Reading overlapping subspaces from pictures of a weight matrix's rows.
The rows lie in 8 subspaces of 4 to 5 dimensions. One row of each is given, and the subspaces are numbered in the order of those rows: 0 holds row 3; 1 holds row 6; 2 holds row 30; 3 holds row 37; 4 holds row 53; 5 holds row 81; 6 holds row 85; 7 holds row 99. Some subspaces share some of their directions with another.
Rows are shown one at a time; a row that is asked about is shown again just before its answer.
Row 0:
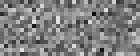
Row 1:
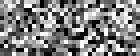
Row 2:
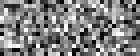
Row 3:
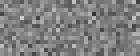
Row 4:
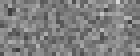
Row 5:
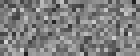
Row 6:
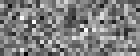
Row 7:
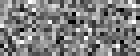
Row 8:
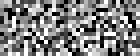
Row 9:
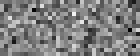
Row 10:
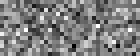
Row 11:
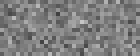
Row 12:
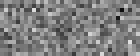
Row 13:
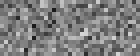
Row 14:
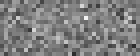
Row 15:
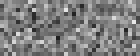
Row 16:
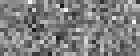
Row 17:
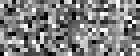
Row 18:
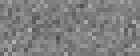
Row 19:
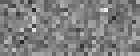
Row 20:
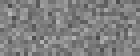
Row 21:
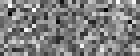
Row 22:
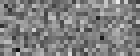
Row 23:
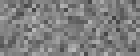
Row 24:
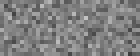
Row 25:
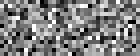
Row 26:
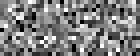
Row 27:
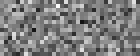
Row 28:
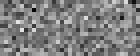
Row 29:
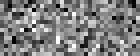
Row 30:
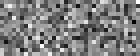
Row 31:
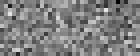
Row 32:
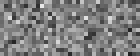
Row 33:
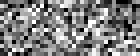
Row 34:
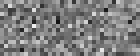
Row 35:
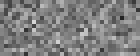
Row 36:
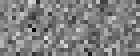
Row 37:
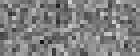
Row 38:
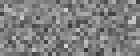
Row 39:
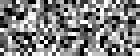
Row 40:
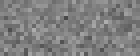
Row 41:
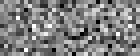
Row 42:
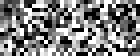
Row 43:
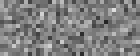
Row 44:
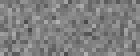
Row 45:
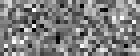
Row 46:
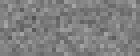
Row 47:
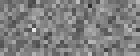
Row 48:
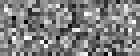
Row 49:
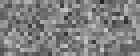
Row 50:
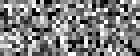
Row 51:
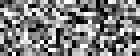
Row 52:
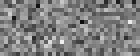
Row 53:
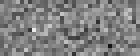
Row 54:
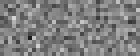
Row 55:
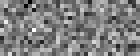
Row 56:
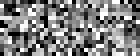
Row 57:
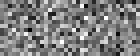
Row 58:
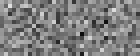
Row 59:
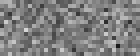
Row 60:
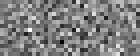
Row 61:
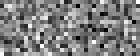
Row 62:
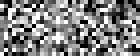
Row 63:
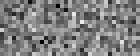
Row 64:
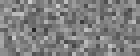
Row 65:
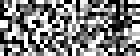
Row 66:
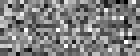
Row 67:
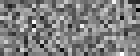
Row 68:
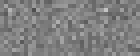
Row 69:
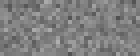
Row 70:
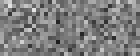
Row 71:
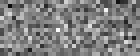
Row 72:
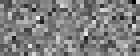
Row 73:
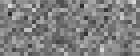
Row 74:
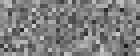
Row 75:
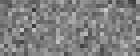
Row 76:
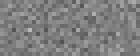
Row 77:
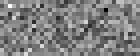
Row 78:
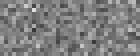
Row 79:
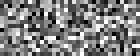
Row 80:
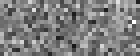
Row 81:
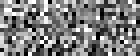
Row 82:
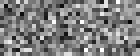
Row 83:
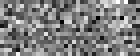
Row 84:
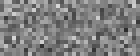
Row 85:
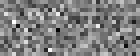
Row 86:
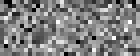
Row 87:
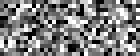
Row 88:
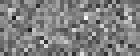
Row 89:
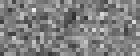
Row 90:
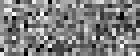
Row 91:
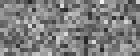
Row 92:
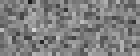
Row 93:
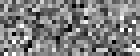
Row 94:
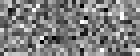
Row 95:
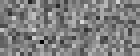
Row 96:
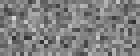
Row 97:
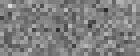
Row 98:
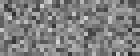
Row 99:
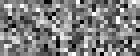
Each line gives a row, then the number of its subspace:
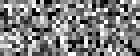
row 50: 7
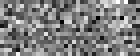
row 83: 2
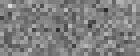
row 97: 1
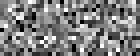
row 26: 4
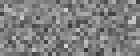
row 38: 0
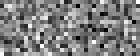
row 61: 2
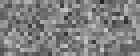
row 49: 2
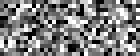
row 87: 6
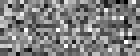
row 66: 1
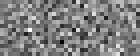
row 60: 0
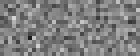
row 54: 6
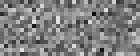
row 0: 0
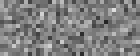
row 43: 5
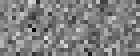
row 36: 7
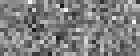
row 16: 2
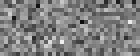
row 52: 5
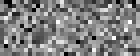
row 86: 5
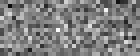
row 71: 1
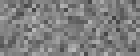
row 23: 6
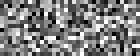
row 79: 5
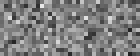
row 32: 7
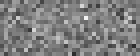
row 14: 4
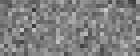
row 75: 6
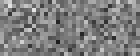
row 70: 5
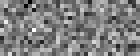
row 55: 6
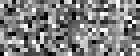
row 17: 1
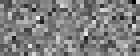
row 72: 0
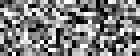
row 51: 6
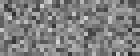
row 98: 7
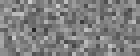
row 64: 4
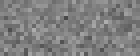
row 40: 5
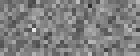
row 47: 7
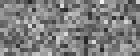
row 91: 2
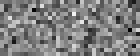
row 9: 7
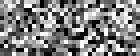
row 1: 4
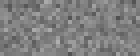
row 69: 7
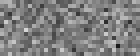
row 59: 6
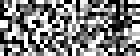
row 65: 2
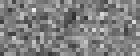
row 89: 1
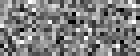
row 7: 6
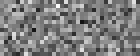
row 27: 4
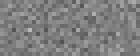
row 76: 0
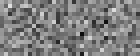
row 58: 5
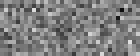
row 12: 7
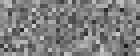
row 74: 6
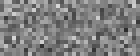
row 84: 5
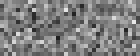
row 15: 4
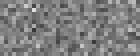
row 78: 6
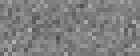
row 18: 4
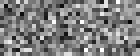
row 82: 2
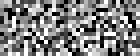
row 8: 0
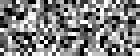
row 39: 3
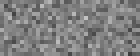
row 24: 7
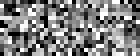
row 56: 2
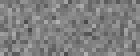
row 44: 4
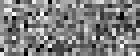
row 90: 5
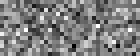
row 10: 6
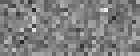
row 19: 7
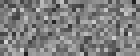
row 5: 4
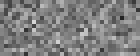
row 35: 1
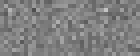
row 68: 7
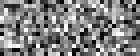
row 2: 1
